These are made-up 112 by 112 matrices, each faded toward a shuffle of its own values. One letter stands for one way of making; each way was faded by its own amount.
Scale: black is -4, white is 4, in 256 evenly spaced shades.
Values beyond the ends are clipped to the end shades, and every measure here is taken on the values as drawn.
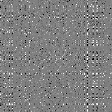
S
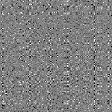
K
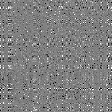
S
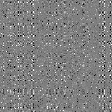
S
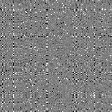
S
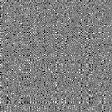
K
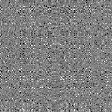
K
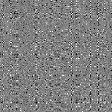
K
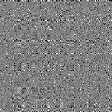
K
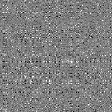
K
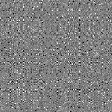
K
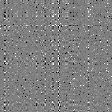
S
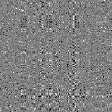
K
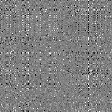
K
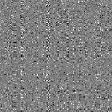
K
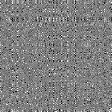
K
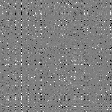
S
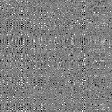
K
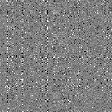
K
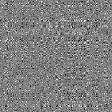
K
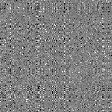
K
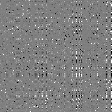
S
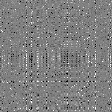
S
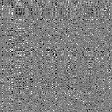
K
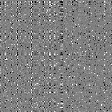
S
